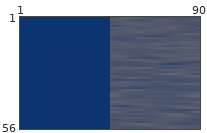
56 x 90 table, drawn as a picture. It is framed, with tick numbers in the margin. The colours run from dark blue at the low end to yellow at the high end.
It is made of 1 by 2 panels. Panel 1,1: very low, flat. Panel 1,2: low, streaked across, faint in contrast.
